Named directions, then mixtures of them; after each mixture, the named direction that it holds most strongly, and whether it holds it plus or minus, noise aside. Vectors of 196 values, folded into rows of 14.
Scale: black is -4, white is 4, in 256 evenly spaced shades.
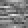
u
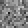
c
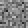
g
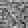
g, plus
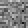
g, plus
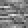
u, plus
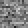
c, plus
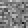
g, plus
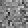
c, plus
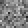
c, plus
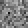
c, plus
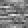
u, plus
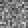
g, minus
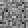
g, plus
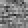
u, minus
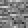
u, plus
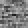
u, minus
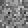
c, plus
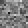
c, plus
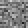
g, plus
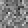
c, minus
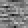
u, minus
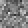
c, minus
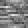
u, plus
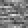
u, plus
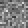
g, minus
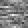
u, plus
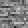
u, minus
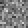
g, minus
